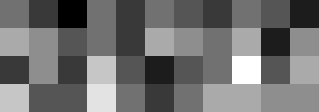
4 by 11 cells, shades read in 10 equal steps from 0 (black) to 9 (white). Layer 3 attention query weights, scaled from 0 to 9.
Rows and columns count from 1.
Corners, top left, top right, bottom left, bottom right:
4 1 7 5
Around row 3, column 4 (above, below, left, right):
4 8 2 3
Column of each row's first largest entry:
1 1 9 4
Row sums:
29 47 45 53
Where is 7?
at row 3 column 4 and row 4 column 1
